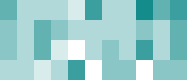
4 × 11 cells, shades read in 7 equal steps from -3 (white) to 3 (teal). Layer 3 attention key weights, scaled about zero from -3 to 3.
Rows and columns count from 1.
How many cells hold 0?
9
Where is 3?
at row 1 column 9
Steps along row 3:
down up down down up up down up down up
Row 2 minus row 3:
0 0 0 2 2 0 -1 0 -2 0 0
